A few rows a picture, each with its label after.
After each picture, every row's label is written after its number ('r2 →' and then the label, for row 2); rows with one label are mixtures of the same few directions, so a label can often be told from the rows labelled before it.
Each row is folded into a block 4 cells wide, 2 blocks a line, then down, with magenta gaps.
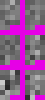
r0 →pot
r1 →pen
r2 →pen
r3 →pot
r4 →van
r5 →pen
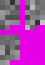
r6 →pot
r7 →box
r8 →van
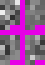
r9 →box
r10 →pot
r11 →van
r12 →van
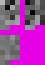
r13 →pot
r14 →pen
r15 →van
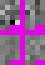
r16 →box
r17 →van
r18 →pen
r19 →pen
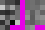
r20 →box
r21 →van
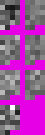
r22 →pen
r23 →van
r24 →box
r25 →pot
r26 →pen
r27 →pot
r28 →van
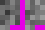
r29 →pen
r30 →pot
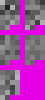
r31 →pot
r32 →box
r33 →pot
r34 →pot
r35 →pot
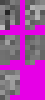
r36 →pen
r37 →pen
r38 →pot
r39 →pen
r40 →pen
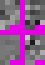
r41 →box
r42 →box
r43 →box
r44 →pot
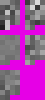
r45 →pen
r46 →pot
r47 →pen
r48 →pot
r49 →van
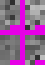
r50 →pot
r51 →pen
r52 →pen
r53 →box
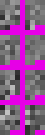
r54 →van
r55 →pen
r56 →pen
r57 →box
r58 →pot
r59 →pot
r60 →pot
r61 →box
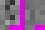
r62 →pot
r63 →van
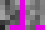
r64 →box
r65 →pen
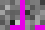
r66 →box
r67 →box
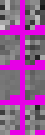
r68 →box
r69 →pot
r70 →box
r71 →box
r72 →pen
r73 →box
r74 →box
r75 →van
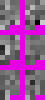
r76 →box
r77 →box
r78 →van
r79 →box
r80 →pen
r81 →pen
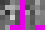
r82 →pen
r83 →van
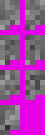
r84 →box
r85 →box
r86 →pen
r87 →pen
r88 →pot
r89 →pen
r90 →van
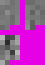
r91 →pen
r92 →pen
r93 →pot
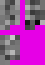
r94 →pot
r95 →box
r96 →pot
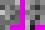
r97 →box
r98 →pen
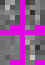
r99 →pot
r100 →pen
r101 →van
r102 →van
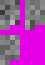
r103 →box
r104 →pen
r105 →pot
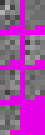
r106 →pot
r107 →pot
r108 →pot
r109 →box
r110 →van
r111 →box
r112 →van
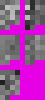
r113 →pen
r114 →box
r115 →van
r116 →van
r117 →box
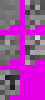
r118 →box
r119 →pot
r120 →pot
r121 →pot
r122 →pen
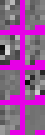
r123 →pot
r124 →pot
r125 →van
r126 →pen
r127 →pen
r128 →box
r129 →box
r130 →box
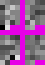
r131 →pen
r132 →van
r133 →box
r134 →van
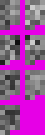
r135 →van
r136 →pen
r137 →pot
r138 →pot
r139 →pen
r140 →pen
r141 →pen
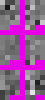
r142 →pot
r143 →box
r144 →van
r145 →pen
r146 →box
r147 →van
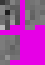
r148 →pen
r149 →van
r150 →van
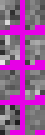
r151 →van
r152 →pot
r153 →box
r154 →pen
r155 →pot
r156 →box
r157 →pot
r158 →pot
